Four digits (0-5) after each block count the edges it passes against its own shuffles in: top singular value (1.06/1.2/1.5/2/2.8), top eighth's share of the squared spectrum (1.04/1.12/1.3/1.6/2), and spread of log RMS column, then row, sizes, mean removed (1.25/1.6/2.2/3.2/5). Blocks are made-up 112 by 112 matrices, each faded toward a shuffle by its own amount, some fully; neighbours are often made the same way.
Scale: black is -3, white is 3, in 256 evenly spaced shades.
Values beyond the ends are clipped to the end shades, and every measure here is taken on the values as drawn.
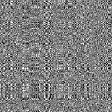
5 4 3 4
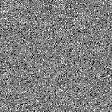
4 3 1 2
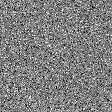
0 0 0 0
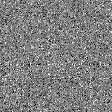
3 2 1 1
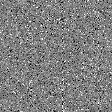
1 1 2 0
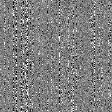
2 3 4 0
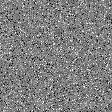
0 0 0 0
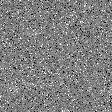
0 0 0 0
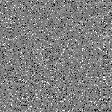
4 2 1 1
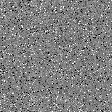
3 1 0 0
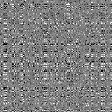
5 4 3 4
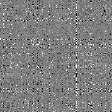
4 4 3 3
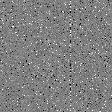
3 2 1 0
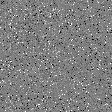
2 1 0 0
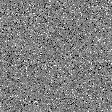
0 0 0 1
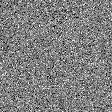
0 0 0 0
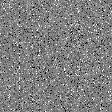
1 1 2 0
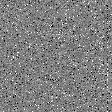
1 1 1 0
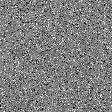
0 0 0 0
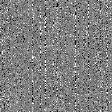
2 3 4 0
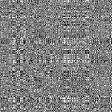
5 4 3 3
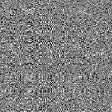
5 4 3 3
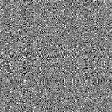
4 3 2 2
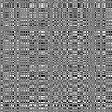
5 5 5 5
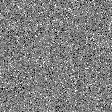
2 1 0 0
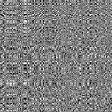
5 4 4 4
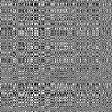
5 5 4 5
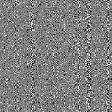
4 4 3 2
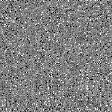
4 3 2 1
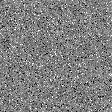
1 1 0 0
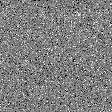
1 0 0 0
